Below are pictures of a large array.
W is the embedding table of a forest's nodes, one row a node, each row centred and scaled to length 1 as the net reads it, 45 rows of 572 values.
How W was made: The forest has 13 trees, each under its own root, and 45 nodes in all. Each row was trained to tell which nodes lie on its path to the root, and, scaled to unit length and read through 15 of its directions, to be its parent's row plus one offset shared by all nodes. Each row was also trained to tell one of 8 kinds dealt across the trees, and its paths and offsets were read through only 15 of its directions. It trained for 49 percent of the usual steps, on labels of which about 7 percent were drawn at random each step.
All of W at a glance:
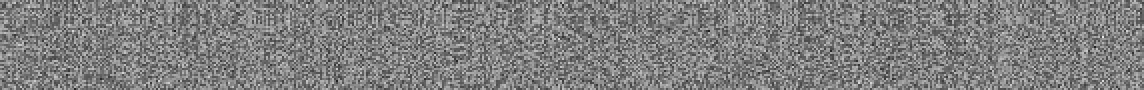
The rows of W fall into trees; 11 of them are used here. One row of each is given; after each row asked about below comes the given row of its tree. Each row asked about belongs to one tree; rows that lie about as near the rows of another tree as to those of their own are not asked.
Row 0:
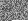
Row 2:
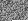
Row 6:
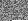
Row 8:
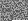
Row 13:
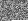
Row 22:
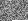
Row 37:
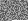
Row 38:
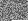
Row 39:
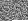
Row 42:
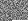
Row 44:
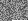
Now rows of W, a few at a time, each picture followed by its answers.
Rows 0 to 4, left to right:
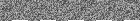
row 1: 0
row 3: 2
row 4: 39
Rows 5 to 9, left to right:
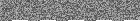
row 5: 0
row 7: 42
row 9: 6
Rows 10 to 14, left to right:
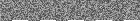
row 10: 8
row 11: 8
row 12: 37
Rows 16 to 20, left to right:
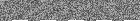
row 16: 42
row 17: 2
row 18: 39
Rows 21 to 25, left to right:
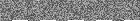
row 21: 8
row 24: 0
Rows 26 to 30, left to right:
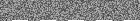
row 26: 2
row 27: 42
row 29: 13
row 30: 22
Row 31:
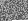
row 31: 42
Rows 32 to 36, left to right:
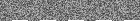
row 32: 22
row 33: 38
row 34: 8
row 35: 38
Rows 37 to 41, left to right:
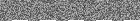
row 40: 2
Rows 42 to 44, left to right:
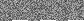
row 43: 0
